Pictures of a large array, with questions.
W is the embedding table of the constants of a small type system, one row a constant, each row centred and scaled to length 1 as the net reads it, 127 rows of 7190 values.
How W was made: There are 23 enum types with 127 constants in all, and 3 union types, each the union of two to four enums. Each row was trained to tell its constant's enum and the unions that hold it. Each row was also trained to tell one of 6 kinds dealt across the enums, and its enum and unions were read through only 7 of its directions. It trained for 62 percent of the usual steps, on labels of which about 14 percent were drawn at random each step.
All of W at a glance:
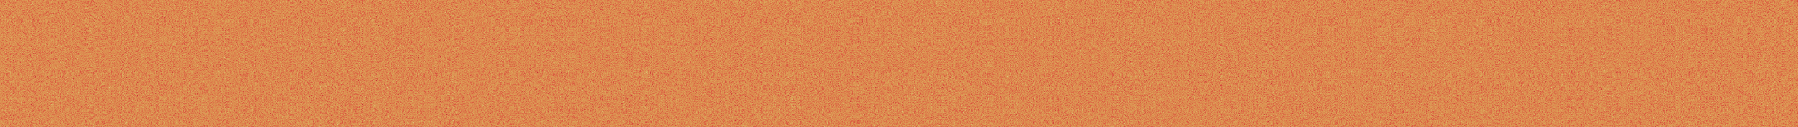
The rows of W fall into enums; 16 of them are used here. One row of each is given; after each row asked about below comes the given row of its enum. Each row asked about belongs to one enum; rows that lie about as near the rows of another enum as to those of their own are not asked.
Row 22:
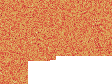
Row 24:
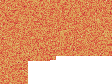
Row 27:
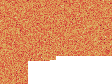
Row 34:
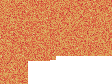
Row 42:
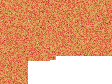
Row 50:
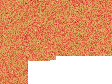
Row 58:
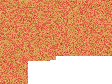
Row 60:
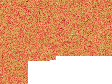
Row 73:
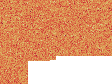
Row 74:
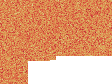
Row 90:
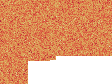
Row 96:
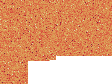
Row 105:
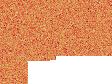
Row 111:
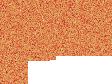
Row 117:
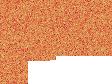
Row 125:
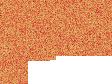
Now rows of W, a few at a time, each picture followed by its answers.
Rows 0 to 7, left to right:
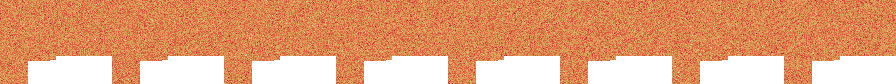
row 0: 111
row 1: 125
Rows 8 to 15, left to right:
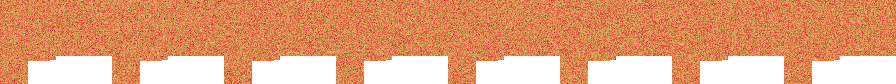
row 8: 96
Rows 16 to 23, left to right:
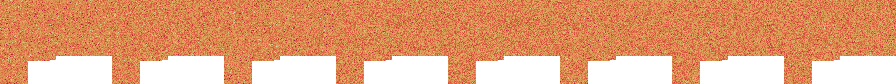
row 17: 74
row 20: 96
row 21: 117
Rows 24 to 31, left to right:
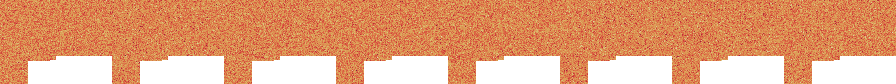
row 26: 96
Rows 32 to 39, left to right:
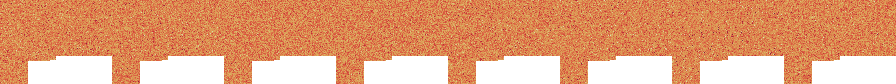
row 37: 111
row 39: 90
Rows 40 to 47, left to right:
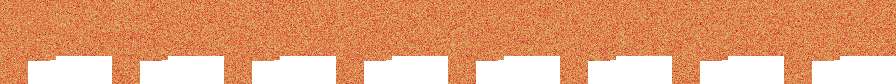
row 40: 125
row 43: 50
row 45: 74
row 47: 111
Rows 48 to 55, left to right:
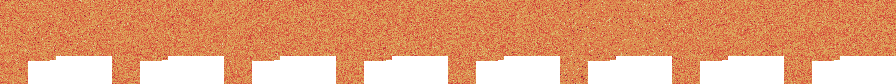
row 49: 96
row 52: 58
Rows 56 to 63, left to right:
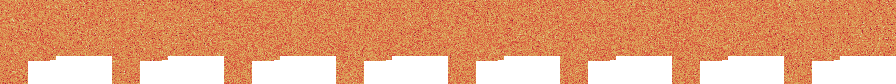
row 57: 90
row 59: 105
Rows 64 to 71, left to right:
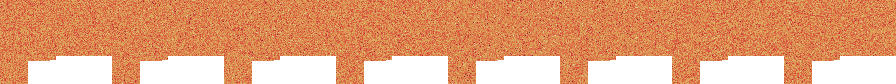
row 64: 105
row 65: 24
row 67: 125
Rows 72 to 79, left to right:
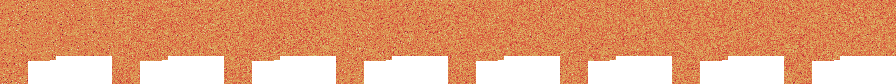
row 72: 27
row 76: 60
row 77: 27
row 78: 24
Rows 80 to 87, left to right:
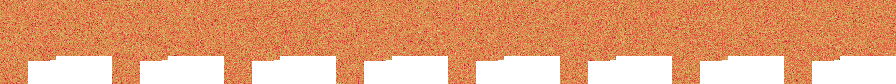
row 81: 60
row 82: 73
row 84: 117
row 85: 74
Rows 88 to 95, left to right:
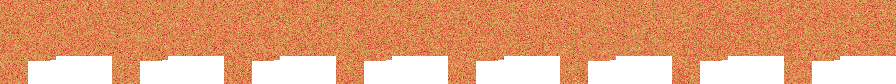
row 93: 27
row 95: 105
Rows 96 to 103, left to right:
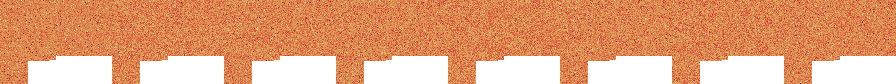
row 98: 60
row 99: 90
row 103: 111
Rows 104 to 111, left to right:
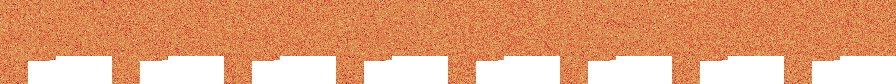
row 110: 22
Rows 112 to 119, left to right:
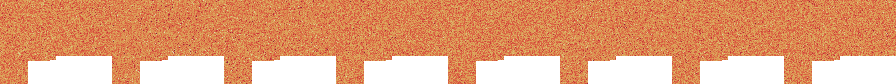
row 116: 73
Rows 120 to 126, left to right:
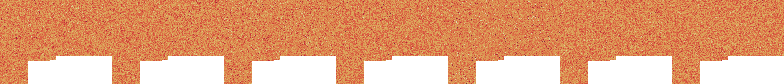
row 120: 60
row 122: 90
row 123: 105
